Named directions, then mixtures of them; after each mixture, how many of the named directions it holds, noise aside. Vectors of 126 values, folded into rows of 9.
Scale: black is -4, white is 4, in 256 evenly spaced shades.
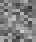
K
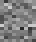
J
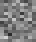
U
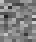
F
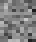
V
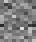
one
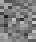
two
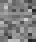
one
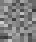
two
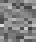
two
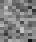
two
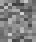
three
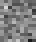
two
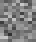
one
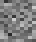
three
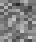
two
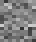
one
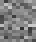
one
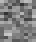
three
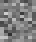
one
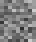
two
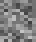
one
